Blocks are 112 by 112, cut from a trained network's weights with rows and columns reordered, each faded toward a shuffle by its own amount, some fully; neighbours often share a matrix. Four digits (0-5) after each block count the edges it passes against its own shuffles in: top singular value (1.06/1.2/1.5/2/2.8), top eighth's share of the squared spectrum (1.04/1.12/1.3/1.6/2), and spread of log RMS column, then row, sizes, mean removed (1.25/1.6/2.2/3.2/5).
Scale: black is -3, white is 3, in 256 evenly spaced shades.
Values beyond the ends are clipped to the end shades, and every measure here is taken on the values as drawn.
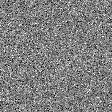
1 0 0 0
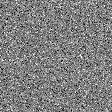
1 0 0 0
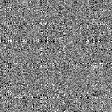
4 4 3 3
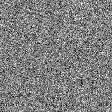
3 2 0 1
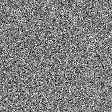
0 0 0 0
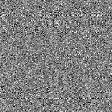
4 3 1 2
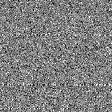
4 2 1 2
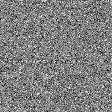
3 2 0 1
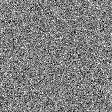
1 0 0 0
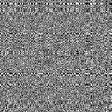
5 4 3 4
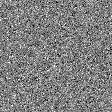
1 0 0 0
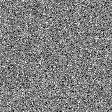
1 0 0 0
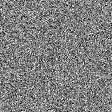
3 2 0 0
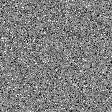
0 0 0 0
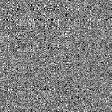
4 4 2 2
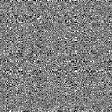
4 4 3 3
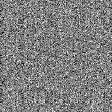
3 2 0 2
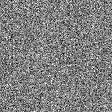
3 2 0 1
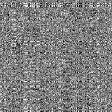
4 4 1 3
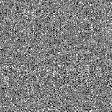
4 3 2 2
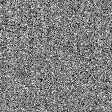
2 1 0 0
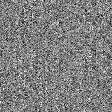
3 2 0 1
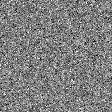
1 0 0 0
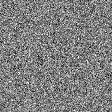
2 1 0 0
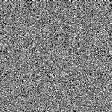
4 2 0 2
